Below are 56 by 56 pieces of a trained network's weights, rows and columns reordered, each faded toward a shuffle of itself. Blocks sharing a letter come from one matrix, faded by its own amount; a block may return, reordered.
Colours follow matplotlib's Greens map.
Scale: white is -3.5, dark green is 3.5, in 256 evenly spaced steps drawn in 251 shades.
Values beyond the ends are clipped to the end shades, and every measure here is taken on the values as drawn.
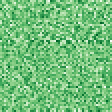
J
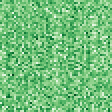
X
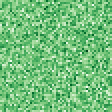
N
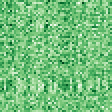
X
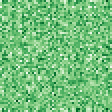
X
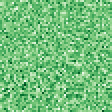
N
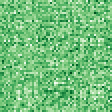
X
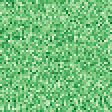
N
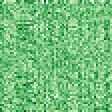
X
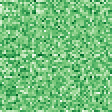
J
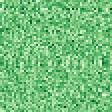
J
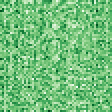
X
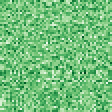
J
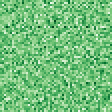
J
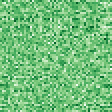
J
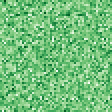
N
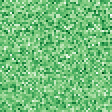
N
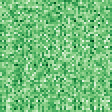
X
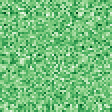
J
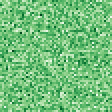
N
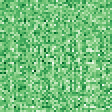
X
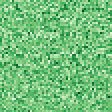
J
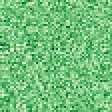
J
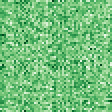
X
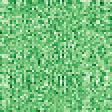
X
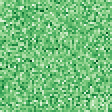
N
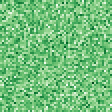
N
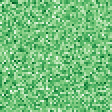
N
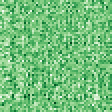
X
